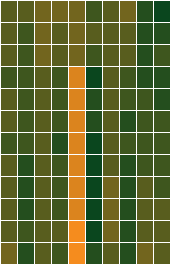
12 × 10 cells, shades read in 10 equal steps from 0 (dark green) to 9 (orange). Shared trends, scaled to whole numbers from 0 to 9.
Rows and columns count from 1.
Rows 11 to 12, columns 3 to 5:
3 3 9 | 3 2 9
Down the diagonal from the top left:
3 2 4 2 8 1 3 1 3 3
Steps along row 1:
same up same same down up up down down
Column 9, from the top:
1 1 1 1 2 2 2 2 3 3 3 4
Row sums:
28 27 27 24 27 27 25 25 27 28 31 31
